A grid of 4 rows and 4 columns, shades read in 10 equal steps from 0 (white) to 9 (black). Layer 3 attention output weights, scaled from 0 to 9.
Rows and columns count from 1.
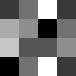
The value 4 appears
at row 2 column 2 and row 3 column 4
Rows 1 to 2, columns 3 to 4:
0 7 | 9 5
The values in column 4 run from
4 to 7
